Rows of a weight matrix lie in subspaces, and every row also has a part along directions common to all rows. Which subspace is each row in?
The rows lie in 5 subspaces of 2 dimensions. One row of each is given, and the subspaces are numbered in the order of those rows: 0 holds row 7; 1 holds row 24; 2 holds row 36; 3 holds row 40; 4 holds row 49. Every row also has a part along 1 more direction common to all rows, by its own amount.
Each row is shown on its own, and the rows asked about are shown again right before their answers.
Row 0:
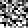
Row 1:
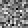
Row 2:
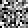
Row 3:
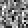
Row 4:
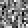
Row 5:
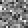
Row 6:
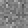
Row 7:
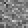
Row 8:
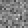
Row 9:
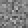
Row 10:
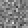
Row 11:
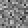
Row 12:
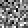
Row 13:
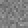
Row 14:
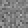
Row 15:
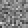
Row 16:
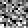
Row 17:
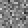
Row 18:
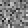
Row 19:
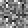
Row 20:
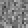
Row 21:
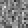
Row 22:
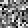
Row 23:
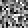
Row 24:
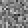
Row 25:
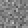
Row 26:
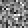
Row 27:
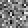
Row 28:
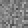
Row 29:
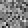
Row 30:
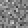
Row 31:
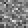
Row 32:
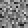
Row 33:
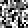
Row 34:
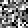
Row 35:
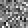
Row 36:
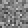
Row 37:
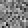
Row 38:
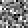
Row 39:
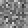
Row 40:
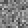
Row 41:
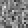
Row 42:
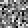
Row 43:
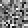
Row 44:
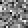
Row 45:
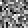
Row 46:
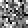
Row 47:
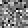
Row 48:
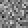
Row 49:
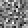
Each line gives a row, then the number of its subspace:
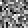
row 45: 1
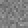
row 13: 4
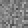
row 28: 2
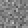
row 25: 4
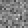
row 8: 1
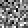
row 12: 4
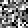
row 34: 3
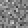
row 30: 4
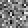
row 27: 4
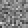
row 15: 2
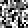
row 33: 3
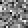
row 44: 1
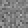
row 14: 2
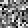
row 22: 3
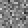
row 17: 4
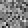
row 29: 1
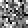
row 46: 0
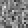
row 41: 3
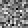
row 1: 2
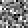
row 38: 1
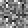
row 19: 0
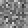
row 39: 0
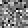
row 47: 2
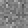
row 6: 0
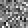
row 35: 1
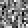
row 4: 3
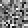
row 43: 2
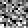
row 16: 0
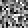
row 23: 1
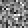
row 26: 1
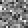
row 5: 1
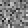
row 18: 2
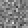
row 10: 4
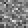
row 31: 0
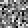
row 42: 3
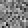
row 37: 1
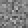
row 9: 0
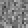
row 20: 3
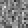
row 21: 3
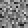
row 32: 4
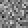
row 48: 4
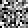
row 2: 2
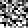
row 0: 0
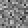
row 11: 4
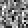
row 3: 3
